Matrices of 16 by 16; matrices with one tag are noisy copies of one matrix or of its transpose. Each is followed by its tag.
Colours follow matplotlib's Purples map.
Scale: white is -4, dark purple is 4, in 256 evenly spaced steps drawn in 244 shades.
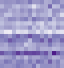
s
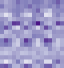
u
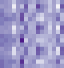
u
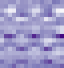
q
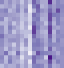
s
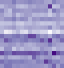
s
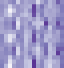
q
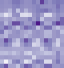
u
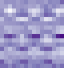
q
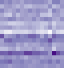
s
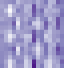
q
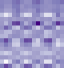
u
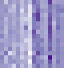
s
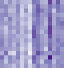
s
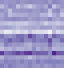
s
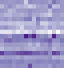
s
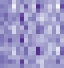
u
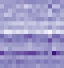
s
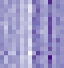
s
